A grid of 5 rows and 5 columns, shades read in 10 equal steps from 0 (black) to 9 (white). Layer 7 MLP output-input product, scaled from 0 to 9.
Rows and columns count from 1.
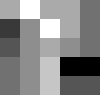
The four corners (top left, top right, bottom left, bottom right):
6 4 4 3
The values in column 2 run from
5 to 9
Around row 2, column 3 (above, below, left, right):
6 6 5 6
